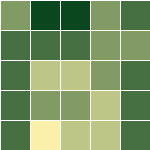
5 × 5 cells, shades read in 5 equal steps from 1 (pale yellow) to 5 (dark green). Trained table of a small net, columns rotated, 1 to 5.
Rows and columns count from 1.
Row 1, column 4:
3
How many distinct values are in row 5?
3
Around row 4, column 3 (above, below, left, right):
2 2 3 2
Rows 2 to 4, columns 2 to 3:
4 4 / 2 2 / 3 3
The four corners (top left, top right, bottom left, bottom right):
3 4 4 4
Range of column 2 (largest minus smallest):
4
